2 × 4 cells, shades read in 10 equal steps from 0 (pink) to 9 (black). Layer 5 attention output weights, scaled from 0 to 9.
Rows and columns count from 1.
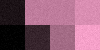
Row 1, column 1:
8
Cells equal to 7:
1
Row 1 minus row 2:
-1 -5 -1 1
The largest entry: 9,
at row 2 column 1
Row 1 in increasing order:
1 2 2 8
